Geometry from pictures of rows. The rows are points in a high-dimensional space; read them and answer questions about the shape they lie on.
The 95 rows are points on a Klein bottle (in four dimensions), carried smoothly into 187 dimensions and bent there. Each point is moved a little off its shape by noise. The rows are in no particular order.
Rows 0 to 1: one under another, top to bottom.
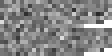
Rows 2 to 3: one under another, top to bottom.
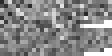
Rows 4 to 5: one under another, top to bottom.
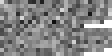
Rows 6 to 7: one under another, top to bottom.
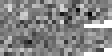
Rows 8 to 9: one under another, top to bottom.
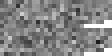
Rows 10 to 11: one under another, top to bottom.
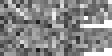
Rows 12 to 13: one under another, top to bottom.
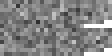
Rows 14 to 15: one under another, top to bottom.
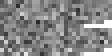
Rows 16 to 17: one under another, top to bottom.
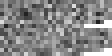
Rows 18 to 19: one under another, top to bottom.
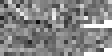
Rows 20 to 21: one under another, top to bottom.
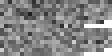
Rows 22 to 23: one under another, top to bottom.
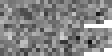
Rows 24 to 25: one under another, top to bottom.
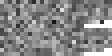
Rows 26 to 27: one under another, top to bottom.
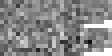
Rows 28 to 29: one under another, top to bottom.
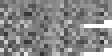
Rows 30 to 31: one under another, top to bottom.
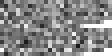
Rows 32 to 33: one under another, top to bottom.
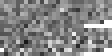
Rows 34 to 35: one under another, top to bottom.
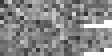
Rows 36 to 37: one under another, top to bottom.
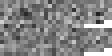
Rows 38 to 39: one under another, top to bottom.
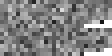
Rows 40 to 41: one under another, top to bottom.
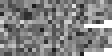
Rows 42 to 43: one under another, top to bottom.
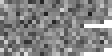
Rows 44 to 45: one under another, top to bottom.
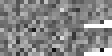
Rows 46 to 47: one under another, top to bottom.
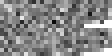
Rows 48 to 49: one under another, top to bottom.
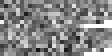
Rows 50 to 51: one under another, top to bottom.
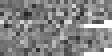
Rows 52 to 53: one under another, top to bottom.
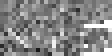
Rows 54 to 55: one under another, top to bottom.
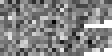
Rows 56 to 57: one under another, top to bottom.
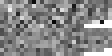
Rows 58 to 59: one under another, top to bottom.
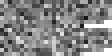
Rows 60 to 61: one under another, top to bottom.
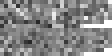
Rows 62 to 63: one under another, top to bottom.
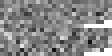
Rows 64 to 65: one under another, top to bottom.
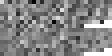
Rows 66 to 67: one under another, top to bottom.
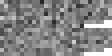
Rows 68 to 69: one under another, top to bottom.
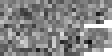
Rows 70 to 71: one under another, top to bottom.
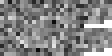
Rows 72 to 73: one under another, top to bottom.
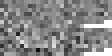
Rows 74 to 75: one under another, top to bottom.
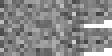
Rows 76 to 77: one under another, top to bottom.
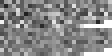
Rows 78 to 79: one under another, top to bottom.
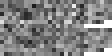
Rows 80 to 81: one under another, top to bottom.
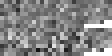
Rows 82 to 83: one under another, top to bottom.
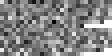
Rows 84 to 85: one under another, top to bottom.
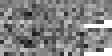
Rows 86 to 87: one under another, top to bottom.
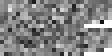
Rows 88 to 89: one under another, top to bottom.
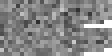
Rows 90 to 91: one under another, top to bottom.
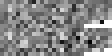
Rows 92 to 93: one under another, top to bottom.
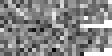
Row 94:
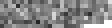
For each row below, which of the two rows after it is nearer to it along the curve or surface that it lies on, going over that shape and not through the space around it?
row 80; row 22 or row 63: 22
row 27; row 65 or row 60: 60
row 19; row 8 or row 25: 25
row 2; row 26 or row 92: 92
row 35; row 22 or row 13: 13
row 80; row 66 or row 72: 66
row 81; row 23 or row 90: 90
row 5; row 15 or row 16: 15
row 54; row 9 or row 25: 9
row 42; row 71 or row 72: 71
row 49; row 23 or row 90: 90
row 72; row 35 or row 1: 35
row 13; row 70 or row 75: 70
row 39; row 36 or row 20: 36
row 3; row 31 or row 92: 92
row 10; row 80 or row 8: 8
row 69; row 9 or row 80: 80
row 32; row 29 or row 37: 37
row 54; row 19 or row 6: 19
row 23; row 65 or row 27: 27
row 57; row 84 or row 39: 84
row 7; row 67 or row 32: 67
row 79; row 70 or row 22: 70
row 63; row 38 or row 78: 38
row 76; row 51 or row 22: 22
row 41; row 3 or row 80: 3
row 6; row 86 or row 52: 86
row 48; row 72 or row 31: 31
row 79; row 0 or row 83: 0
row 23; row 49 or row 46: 46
